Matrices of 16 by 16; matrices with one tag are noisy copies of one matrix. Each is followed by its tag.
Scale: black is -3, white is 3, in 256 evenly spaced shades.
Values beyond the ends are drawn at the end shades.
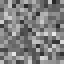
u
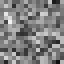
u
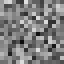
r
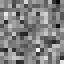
u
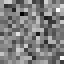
r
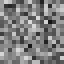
r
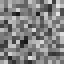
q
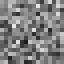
q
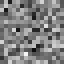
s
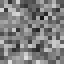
s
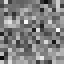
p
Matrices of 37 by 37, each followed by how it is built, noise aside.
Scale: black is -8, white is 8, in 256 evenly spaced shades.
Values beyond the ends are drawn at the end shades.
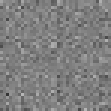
low rank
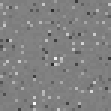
sparse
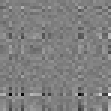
low rank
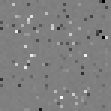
sparse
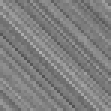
Toeplitz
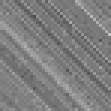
Toeplitz
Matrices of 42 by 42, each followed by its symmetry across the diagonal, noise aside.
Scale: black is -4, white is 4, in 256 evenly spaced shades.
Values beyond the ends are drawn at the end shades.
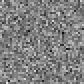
neither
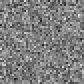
antisymmetric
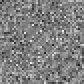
symmetric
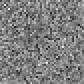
symmetric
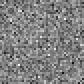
symmetric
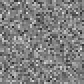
antisymmetric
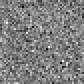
antisymmetric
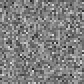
neither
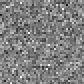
neither
